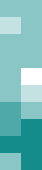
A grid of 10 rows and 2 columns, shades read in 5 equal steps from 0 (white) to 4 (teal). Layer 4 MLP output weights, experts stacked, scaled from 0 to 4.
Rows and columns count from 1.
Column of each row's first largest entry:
1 2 1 1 1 1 1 2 1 2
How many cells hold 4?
4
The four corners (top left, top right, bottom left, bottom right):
2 2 2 4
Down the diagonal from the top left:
2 2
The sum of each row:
4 3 4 4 2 3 5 7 8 6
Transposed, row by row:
2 1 2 2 2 2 3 3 4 2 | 2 2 2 2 0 1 2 4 4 4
